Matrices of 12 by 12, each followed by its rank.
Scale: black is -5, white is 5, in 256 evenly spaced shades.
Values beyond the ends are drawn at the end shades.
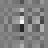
one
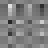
one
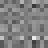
two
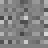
two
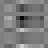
one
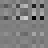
one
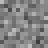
full rank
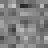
two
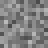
full rank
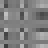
one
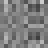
two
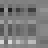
one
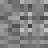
two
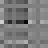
one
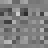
two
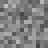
full rank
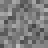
full rank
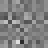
two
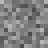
full rank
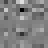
two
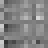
two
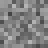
full rank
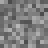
full rank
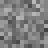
full rank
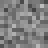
full rank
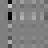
one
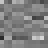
two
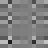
one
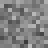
full rank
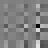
one
